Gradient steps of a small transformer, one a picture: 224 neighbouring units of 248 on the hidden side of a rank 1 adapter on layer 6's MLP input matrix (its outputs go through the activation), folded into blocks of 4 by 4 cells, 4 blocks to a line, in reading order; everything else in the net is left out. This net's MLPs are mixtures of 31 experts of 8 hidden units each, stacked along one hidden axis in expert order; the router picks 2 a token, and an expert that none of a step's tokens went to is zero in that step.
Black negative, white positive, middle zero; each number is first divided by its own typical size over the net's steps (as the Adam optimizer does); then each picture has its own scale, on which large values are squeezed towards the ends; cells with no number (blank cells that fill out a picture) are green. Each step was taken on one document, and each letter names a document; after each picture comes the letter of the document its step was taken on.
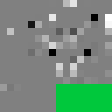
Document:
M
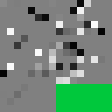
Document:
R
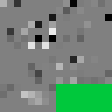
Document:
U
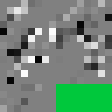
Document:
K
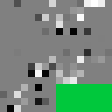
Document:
R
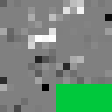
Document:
U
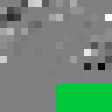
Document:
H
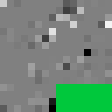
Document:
U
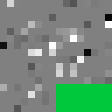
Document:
M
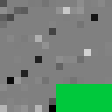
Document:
U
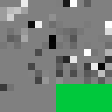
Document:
M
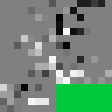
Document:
R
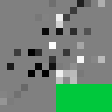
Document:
R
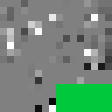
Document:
H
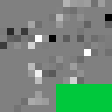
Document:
U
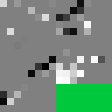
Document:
R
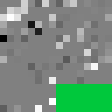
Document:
H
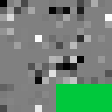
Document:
U
